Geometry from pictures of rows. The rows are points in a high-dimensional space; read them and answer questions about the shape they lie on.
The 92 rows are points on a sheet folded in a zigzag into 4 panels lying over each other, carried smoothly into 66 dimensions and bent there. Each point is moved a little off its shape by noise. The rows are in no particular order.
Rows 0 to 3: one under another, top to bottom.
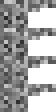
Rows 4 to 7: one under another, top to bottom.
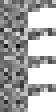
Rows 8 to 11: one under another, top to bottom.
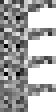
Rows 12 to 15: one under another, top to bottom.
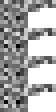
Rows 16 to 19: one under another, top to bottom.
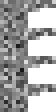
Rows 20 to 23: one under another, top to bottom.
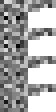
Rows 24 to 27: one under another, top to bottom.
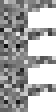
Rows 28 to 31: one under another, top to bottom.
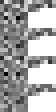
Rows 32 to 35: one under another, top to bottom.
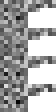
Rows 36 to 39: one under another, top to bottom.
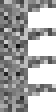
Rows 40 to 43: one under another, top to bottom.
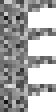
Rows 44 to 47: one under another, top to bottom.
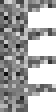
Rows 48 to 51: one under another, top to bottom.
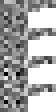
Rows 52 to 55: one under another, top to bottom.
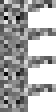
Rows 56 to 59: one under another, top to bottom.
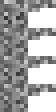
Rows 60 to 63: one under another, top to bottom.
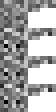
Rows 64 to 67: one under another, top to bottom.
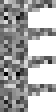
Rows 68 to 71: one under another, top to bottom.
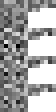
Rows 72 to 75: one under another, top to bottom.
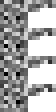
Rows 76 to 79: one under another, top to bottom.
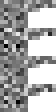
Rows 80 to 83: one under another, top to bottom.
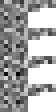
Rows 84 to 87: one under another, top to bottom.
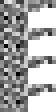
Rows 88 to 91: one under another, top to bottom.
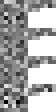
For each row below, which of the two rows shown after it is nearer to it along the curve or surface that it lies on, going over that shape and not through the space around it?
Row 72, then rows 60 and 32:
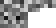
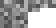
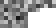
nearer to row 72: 32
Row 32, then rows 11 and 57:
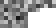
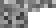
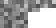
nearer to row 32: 57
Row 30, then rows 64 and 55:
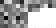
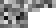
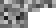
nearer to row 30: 55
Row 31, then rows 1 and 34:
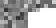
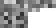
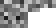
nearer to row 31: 34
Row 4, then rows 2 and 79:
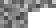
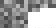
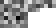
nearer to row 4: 2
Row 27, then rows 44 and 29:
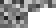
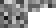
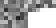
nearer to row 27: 29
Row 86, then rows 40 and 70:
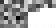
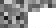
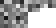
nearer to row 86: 70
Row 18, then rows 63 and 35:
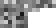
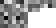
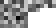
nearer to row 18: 63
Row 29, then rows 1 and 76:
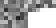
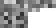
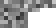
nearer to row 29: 76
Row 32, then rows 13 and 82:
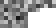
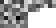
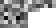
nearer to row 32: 13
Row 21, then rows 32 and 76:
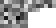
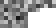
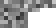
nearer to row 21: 76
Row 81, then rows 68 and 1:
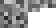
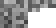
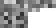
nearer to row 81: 68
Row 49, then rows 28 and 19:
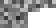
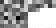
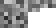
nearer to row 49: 28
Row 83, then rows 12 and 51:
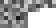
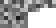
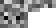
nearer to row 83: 12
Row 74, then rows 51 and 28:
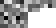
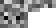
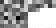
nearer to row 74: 51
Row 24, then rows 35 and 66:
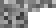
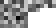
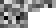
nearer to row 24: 66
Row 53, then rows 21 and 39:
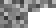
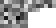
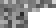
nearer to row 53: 39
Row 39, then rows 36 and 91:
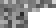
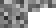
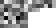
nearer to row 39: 36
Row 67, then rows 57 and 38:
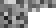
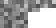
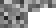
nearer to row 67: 38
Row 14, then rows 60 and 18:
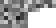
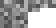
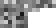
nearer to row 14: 60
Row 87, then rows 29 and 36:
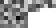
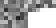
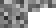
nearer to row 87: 29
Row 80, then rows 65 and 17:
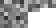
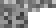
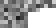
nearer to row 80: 17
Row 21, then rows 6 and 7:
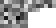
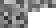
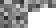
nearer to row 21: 6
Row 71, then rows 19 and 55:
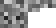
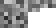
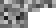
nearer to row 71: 19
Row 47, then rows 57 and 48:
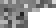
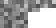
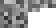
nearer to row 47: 48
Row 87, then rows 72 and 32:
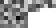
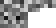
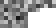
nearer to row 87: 32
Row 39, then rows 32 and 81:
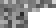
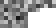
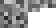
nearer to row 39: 81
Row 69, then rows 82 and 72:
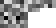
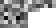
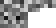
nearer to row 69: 82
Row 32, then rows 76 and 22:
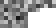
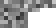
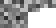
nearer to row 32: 22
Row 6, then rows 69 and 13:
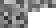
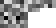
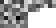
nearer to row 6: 69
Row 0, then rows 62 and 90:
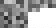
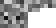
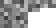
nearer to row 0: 62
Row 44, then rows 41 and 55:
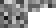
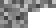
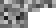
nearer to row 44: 55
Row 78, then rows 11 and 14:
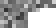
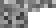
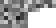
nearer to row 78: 14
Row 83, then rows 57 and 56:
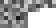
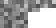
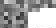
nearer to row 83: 57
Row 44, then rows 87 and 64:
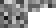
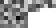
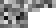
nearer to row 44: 64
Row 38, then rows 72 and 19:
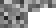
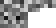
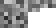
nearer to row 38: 72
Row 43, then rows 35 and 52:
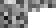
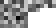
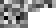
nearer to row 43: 52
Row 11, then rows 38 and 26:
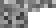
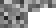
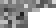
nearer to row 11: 26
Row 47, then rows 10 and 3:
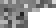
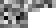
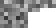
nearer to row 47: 3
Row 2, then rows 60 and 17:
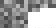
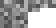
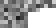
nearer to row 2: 60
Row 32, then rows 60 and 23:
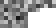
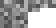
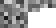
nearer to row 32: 60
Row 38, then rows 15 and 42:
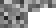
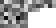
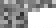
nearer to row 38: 42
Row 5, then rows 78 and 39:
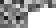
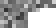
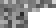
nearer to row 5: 78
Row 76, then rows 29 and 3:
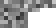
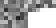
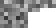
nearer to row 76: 3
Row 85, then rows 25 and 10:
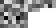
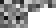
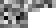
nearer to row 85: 10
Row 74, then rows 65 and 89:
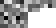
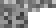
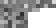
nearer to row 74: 65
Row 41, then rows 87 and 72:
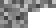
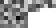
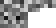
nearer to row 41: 87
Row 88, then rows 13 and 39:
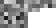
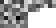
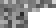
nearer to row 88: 39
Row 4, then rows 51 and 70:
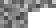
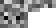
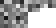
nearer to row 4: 70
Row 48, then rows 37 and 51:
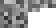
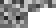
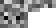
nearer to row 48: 51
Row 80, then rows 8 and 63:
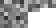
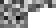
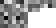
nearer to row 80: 8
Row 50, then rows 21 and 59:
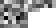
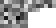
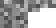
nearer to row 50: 21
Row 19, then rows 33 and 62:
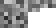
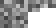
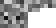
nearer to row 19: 62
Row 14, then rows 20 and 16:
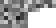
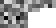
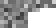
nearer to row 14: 16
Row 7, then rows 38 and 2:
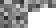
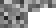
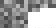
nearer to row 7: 2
